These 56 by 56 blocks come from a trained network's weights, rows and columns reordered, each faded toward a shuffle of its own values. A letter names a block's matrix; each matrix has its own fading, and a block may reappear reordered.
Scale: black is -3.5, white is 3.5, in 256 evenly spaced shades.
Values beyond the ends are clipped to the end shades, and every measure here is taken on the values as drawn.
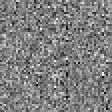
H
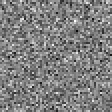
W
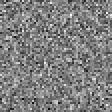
W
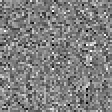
H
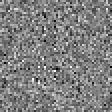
H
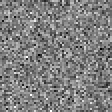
W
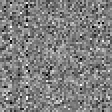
H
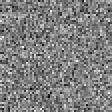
W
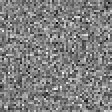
W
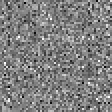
H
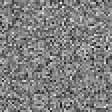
W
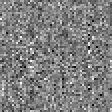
H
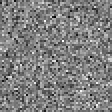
W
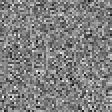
W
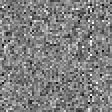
H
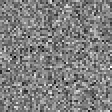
W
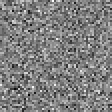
W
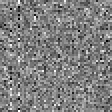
H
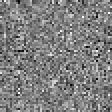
H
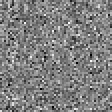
H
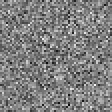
W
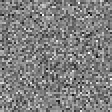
W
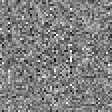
H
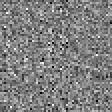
H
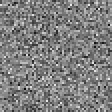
W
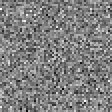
W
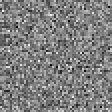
W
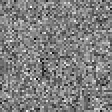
W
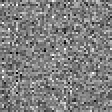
H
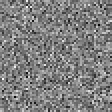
W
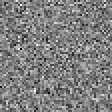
W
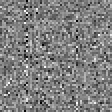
H
